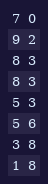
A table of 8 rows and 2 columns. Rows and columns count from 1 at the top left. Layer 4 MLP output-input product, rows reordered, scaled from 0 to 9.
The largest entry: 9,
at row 2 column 1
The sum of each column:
46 33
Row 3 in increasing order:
3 8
